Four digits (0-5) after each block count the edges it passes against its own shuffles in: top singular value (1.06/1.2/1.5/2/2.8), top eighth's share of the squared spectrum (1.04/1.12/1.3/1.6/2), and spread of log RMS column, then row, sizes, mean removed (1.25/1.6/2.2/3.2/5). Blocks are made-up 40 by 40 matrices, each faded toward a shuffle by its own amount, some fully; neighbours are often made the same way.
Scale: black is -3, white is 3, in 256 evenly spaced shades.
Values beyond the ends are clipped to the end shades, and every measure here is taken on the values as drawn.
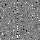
2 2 1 0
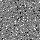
0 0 0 0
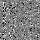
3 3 2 0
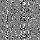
3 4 3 1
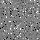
3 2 1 1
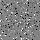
2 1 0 0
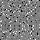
3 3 1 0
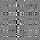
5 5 3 3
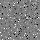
1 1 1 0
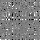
4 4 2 2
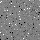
0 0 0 0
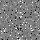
3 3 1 1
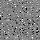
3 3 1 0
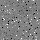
1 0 0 0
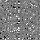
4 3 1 1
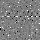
3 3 0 1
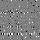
4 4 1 2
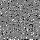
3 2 0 0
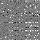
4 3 1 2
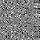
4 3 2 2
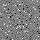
1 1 0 0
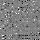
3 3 1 1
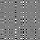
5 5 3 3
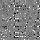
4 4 2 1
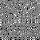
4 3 2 2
